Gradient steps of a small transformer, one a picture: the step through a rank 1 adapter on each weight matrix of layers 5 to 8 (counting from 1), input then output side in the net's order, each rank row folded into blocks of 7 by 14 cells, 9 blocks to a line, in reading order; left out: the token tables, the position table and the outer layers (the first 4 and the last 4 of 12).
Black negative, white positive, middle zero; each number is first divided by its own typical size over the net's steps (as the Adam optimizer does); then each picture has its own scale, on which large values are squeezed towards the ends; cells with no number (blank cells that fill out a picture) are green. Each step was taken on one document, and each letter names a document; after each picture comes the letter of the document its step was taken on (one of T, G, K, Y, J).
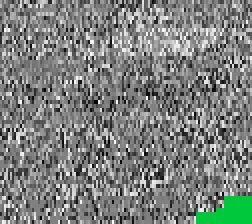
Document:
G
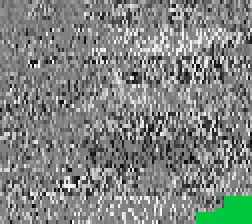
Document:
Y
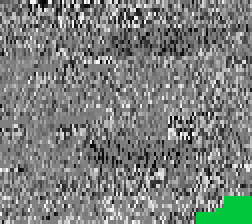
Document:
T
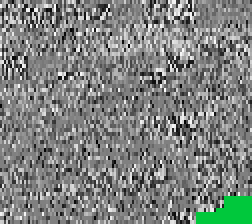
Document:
G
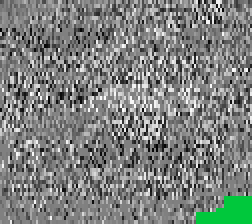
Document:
Y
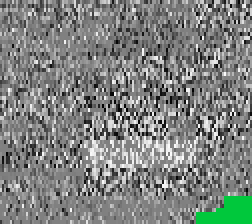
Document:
Y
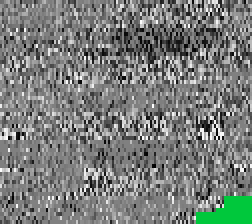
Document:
T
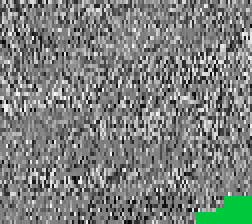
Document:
Y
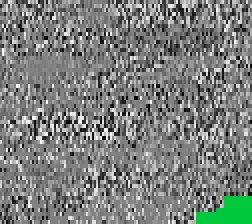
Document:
G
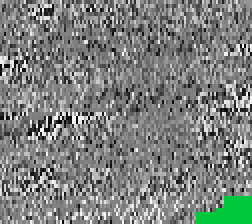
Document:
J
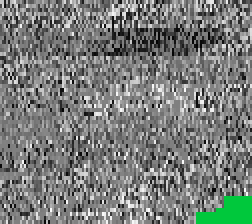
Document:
J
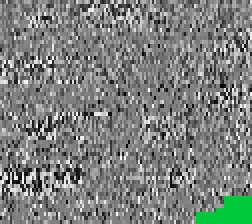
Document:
J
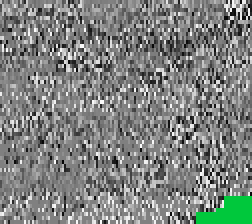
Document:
G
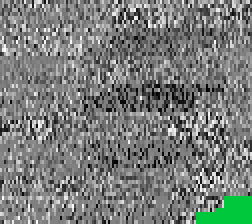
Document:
T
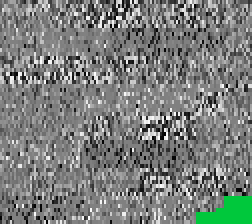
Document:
J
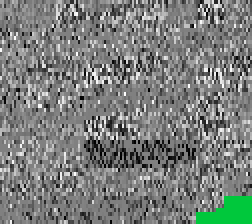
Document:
J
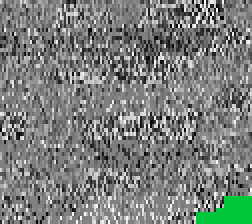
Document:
T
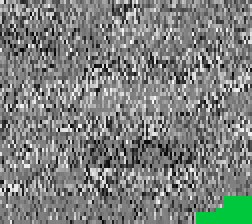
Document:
Y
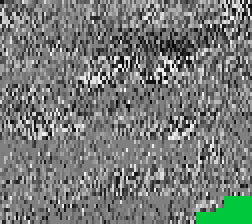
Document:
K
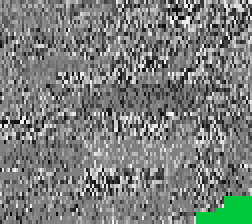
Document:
K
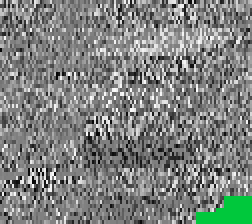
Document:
Y
